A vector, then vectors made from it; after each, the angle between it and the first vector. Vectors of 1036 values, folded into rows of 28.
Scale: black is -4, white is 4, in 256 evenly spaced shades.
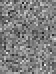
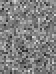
partly opposed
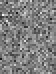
partly aligned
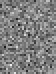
orthogonal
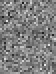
nearly parallel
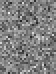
partly opposed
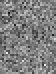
nearly parallel
